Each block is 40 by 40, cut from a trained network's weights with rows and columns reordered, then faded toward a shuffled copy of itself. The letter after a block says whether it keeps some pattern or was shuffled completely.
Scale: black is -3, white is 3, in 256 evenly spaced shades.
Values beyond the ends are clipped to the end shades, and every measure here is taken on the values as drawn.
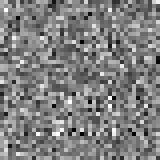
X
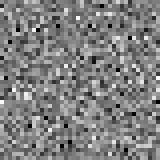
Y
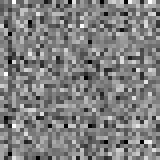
X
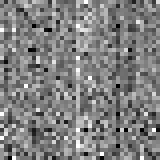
X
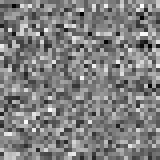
X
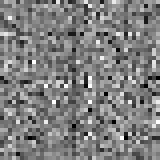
X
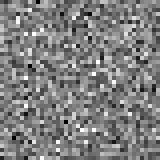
Y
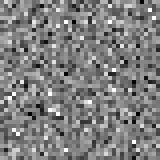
Y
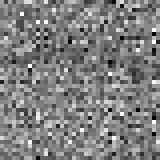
X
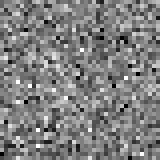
Y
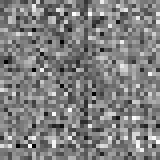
X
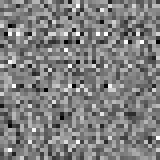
X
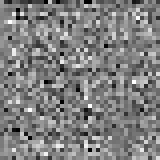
X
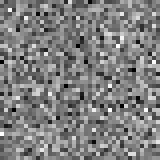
Y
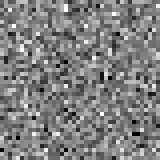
Y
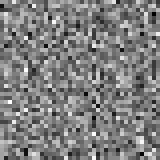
X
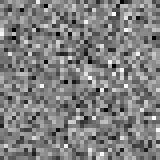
Y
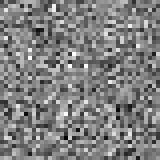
X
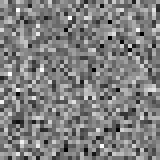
Y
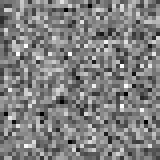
Y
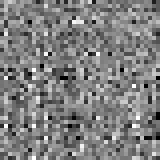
X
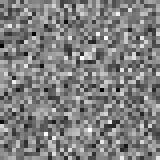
Y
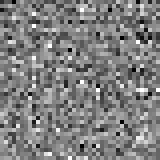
X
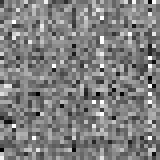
X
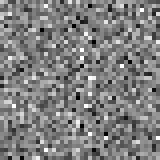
Y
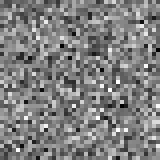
Y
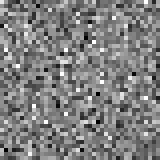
Y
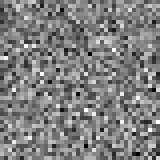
Y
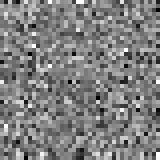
X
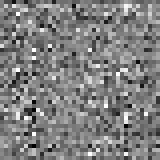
X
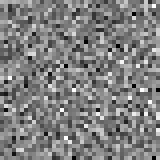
Y
